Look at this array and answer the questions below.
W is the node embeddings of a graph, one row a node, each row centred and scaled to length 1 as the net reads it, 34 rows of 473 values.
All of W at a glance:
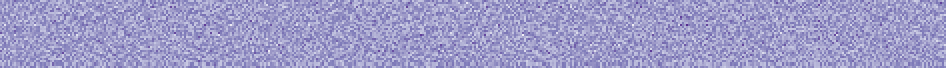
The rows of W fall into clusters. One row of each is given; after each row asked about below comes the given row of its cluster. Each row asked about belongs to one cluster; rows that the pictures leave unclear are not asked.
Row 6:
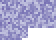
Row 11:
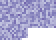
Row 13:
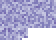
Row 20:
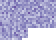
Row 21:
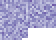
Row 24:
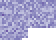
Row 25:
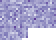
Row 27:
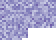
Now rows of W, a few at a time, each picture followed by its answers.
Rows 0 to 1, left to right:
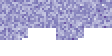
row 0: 13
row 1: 6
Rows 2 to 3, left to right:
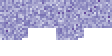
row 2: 21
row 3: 20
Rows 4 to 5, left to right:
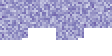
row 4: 11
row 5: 27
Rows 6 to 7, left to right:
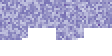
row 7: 25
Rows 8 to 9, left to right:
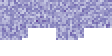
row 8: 20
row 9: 20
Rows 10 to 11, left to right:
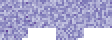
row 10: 21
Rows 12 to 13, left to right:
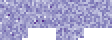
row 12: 20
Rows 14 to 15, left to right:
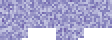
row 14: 24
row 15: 13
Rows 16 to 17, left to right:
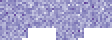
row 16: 27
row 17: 27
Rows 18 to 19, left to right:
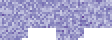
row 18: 24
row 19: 21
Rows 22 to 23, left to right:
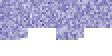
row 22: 25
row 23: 6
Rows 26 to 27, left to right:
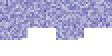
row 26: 11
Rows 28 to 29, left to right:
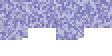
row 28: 13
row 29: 6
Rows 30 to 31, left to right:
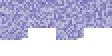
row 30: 24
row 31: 11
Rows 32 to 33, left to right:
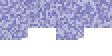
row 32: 11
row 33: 6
